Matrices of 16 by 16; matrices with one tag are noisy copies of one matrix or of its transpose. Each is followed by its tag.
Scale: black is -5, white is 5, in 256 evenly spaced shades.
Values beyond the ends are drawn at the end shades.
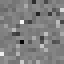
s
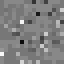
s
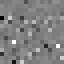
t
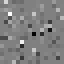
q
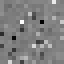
s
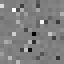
q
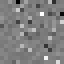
t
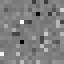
s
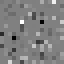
s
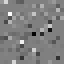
q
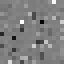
s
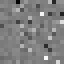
t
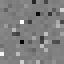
s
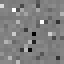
q
